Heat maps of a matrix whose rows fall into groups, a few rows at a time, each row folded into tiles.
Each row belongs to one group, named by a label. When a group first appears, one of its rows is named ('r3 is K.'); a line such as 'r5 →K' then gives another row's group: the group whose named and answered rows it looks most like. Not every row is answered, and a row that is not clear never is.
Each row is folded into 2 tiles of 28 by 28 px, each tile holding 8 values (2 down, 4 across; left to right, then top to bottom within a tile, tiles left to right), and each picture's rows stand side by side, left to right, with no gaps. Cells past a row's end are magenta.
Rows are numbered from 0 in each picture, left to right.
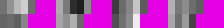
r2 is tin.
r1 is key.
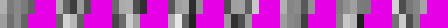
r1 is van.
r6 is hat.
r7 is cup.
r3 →hat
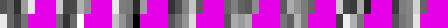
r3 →tin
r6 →van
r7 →tin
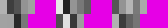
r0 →cup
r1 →cup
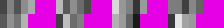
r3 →van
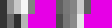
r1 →tin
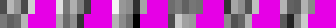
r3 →van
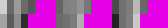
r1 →tin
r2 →tin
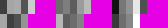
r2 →tin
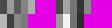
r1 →hat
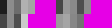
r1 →hat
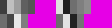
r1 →cup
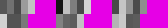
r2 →hat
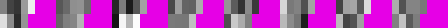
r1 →tin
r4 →van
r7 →cup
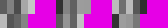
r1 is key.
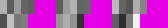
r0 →cup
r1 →hat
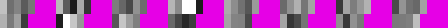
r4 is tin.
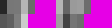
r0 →tin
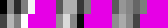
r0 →key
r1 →hat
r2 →hat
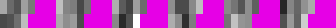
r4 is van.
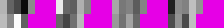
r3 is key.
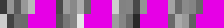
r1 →tin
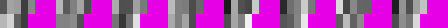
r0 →hat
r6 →cup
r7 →key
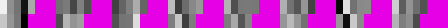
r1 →van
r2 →tin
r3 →cup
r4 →cup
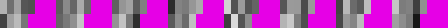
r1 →tin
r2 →hat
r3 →key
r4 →cup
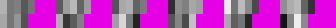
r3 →key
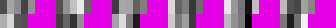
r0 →hat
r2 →hat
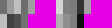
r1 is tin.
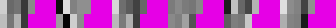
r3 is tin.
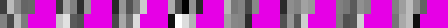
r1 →hat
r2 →key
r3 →van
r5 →key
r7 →hat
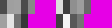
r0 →hat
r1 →cup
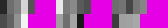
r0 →tin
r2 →van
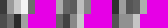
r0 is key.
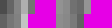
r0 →tin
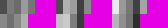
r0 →tin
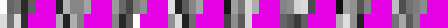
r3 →cup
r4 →key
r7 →cup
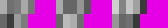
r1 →van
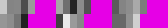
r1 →van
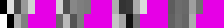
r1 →cup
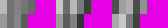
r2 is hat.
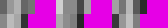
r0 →hat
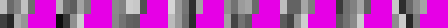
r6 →tin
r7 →cup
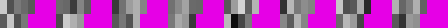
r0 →cup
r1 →van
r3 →hat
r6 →van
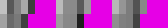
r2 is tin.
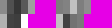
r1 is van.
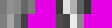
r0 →hat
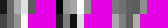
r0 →tin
